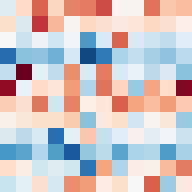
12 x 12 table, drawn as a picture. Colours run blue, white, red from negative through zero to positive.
Stripes: horizontal, repeating 2 times. Odd rows or columns: none. Seam: none. Calmest part: top right. Average level on the scale: 50%.
